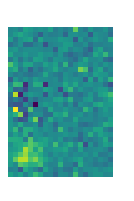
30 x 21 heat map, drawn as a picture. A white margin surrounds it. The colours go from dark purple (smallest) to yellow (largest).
Bumps: one, in the bottom left. Histogram: heavy tails on both sides. Ninth with the highest average: bottom left. Roughest part: middle left. Odd patch: rougher, in the middle left.
